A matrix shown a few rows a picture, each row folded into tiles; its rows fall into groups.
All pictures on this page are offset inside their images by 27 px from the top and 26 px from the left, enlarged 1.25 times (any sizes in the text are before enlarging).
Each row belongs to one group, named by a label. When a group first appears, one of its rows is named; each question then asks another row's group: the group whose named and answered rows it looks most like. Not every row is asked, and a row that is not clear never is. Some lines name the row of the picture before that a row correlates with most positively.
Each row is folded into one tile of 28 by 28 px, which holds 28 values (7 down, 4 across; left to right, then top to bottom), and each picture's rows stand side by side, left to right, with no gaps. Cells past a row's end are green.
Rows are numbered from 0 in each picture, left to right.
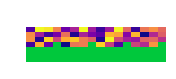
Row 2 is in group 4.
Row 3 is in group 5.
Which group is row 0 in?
5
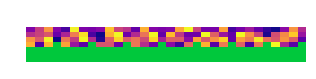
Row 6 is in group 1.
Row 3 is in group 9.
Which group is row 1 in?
9
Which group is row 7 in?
4
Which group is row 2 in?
9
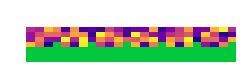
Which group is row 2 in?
1
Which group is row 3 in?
1
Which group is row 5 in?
5
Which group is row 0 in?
4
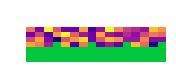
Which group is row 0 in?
4
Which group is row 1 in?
1
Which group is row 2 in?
5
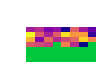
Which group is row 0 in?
1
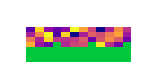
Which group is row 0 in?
9
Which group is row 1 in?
5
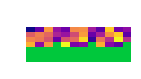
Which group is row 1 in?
9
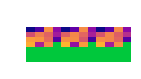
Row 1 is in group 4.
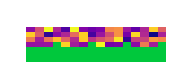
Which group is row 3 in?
5
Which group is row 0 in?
5
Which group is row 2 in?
9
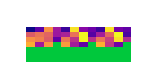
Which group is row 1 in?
9
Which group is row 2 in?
9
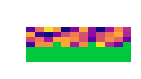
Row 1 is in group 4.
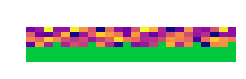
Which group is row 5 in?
5
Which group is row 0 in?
5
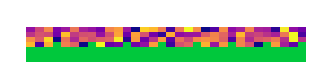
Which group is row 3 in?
5
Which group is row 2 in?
9
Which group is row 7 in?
9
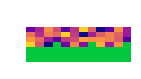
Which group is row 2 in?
4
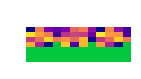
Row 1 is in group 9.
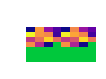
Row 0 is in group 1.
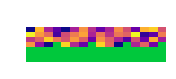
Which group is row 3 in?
5
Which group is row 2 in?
4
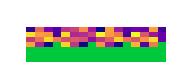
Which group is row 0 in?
1
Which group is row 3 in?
1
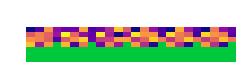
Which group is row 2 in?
5
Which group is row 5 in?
1
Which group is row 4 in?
1
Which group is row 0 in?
4
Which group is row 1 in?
1
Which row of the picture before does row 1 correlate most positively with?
3
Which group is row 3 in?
1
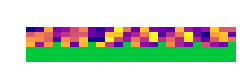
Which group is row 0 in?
4
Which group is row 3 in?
9
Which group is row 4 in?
9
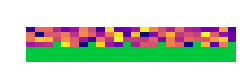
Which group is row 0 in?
5
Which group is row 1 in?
4
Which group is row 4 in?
1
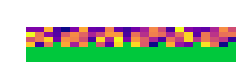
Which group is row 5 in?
4
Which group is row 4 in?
9
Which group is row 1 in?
4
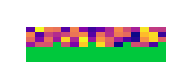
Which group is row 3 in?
9
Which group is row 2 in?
4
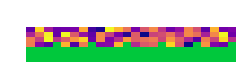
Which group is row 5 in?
9
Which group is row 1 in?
1
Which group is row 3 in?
5
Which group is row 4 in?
4
